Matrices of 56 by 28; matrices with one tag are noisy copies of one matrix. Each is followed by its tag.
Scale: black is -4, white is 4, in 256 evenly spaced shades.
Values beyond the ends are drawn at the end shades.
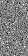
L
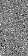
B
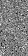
B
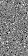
L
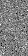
B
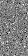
L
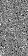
B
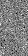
B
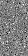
L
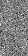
B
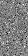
L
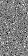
L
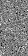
B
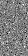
L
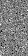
B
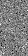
B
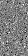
L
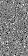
L
